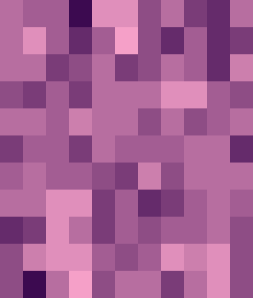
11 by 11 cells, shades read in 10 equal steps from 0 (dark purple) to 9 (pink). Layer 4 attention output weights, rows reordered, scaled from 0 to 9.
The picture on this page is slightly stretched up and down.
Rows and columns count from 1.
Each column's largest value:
6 8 8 9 8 9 7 8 8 8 7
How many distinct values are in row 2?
7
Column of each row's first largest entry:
5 6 11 8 4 5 7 3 3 3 4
